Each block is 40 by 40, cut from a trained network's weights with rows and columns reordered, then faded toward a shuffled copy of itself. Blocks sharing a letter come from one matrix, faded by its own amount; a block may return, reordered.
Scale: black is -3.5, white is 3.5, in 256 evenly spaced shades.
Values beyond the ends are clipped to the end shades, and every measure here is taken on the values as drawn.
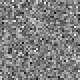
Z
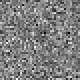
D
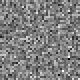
Z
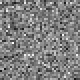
D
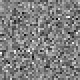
D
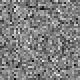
Z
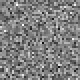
D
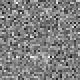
D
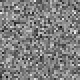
Z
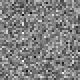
Z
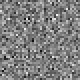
Z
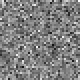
D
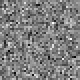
D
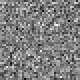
D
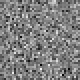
D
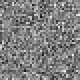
Z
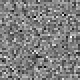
D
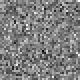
Z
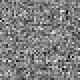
D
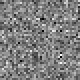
Z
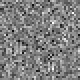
Z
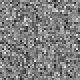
Z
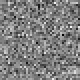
D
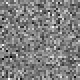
Z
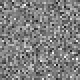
Z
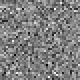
Z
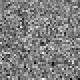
Z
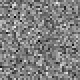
Z
